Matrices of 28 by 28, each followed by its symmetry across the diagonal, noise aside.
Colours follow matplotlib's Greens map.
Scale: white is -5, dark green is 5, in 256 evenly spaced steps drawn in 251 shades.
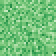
antisymmetric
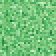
antisymmetric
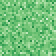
antisymmetric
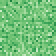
antisymmetric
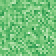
antisymmetric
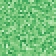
neither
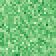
neither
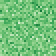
neither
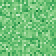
neither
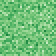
neither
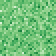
neither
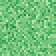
neither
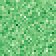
antisymmetric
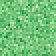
antisymmetric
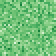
neither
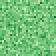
antisymmetric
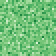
antisymmetric
